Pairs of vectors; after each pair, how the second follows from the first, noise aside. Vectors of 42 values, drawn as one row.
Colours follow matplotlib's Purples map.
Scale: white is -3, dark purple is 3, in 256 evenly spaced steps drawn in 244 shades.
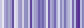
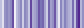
copied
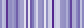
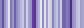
shuffled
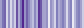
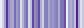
shuffled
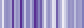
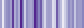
copied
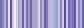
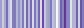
shuffled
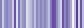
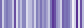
copied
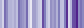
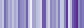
copied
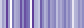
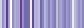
copied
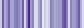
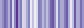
wrapped around
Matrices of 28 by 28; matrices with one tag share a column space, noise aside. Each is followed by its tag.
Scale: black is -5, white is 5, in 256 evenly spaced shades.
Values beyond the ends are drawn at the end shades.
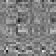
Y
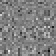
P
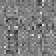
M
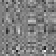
Y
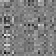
M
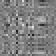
M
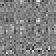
Y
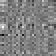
M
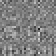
P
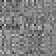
M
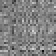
Y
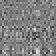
P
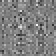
M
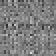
M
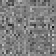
M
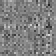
M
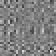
Y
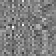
M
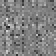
M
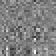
P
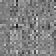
M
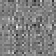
M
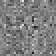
M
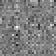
M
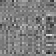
M
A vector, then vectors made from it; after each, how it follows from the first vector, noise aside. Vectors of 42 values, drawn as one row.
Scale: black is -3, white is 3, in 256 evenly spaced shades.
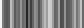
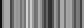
negated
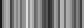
negated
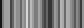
negated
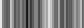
copied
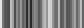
copied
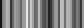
negated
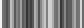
copied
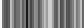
copied
